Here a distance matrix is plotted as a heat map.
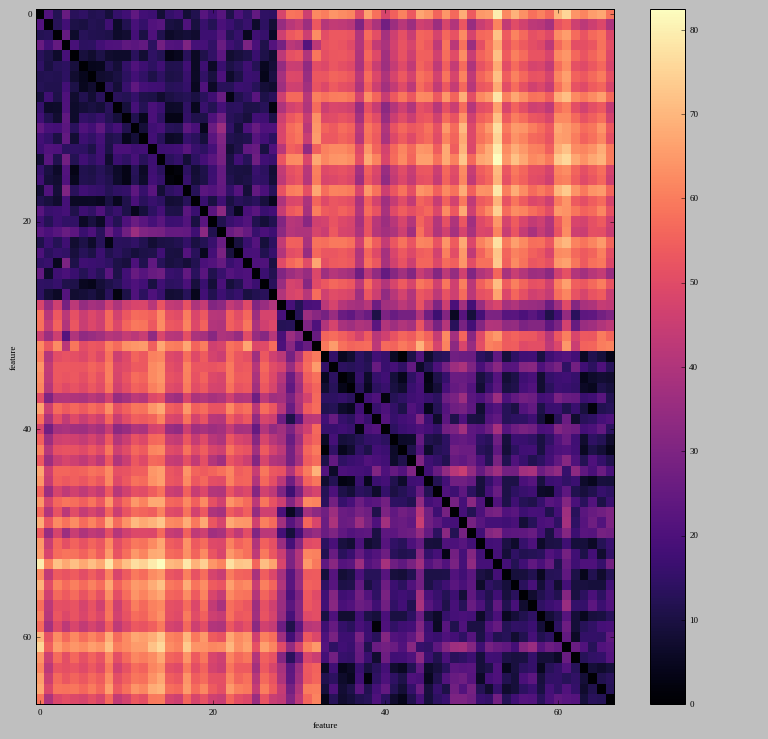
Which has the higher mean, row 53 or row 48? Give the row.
53
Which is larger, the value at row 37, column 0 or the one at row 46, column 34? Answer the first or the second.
the first
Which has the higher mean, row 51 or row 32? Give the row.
32
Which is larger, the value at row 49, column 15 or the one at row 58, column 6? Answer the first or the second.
the first
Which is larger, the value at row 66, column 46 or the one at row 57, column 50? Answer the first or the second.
the second
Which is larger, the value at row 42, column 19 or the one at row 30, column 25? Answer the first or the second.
the first
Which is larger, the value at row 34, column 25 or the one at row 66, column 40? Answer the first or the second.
the first
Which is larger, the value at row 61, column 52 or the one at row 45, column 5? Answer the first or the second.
the second
